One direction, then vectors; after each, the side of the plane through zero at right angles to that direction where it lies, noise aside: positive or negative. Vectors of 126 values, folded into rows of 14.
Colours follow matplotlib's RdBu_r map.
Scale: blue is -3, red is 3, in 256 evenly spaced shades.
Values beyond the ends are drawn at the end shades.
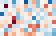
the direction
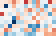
negative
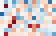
positive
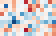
negative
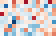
negative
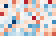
negative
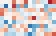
negative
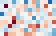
positive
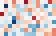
negative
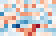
positive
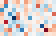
negative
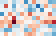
positive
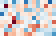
positive
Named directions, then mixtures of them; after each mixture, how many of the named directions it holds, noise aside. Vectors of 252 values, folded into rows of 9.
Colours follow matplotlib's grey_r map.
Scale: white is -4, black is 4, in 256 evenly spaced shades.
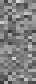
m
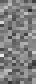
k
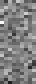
two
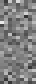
two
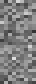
one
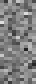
two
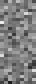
two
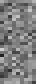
two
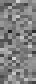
two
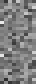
two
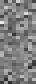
two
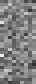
one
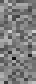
two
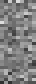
two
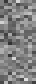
one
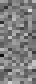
one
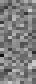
one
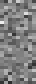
two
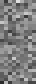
one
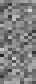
two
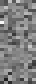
two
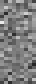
two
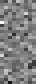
two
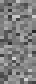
two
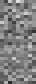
one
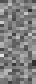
one
